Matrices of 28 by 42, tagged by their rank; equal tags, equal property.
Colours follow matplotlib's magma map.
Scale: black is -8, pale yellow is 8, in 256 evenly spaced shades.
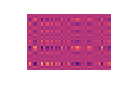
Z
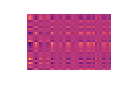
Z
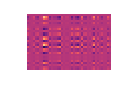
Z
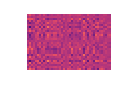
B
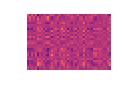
B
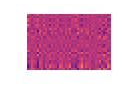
B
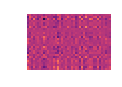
B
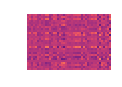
B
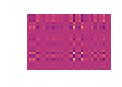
Z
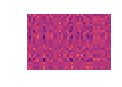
B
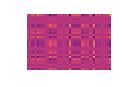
Z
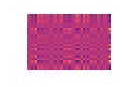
Z
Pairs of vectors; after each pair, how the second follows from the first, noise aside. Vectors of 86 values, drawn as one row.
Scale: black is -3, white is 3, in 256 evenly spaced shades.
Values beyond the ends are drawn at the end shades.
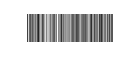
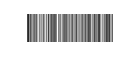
sign-scrambled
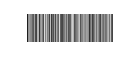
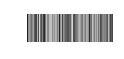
sign-scrambled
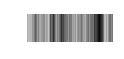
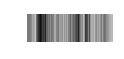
reversed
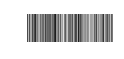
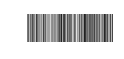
reversed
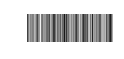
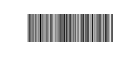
sign-scrambled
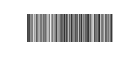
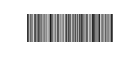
sign-scrambled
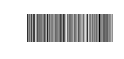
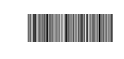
sign-scrambled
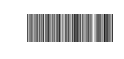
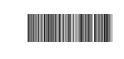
sign-scrambled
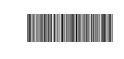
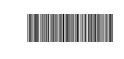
reversed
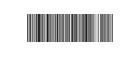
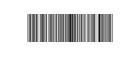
sign-scrambled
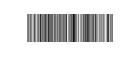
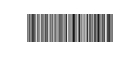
sign-scrambled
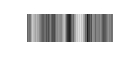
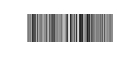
sign-scrambled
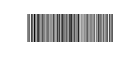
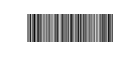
sign-scrambled
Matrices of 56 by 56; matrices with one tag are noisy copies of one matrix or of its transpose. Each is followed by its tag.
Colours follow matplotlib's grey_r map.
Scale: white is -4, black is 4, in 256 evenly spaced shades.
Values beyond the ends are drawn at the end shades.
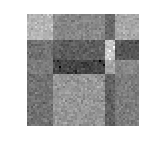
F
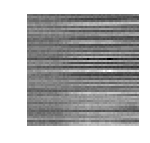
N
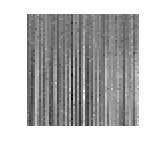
N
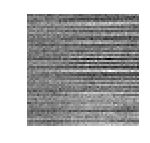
N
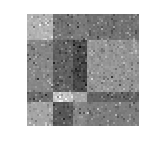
F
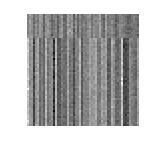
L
